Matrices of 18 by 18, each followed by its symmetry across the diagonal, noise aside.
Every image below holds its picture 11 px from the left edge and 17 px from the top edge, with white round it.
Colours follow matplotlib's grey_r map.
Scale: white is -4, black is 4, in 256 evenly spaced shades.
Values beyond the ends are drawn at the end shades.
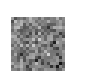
symmetric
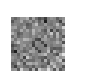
symmetric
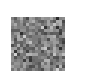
neither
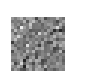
symmetric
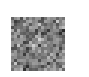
symmetric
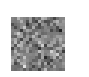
antisymmetric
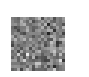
antisymmetric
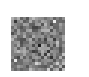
symmetric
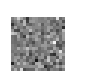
antisymmetric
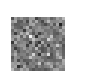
symmetric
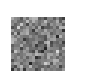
symmetric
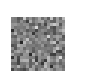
antisymmetric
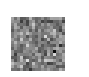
neither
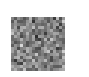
neither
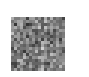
neither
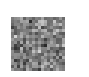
antisymmetric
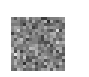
antisymmetric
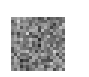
neither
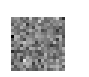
neither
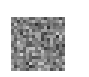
antisymmetric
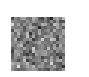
neither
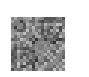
symmetric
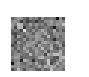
symmetric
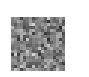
antisymmetric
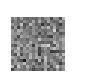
antisymmetric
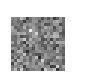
neither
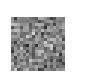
neither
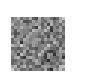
symmetric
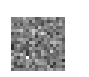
neither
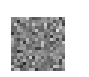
antisymmetric
